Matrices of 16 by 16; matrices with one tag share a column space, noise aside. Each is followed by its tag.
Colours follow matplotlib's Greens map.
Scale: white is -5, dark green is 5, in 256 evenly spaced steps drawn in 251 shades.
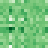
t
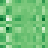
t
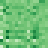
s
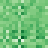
s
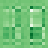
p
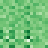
s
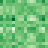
t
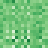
s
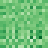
s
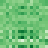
s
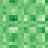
t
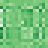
p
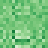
s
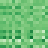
s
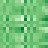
t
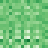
s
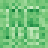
p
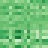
s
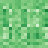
p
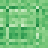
p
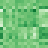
p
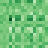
t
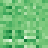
s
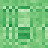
p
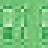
p
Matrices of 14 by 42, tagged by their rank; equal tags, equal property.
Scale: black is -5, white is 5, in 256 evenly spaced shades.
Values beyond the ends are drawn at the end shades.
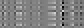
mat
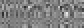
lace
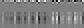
mat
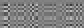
mat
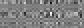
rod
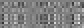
rod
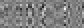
rod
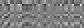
rod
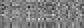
lace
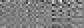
lace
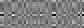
rod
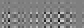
mat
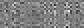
lace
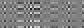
mat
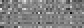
lace
